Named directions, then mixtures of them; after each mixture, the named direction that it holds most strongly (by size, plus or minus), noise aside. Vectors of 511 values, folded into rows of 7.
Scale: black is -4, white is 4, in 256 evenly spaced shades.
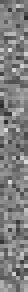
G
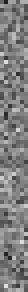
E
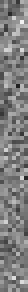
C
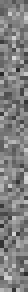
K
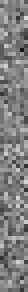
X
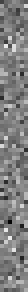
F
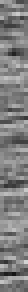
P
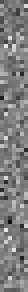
F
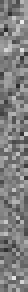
C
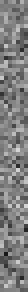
X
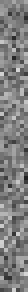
K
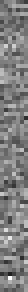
F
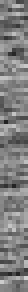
P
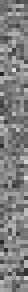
G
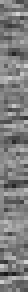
P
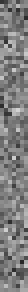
G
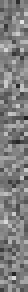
C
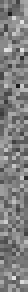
C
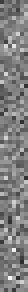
F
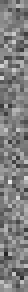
G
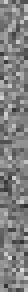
E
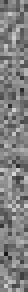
E
